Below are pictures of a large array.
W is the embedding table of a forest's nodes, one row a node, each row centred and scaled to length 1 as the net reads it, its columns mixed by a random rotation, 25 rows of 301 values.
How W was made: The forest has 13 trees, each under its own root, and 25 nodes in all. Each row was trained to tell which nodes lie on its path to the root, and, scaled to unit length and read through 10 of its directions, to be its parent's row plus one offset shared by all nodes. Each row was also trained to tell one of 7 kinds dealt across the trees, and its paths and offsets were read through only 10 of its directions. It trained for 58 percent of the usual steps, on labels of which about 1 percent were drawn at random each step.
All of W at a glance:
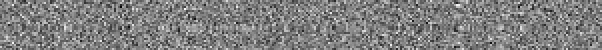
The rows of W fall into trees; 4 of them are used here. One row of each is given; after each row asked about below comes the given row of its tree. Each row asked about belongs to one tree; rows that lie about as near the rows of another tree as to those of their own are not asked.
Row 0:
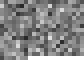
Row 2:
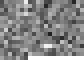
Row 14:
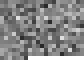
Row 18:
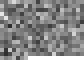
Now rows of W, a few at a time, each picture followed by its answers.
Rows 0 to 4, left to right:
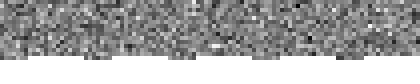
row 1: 0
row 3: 2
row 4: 14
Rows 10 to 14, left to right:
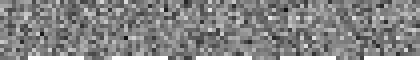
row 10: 0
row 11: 18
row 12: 14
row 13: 14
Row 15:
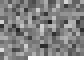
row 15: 14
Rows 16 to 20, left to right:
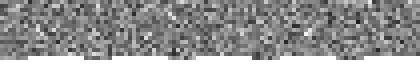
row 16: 2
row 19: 18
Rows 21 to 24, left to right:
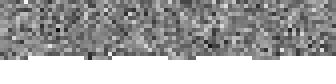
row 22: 18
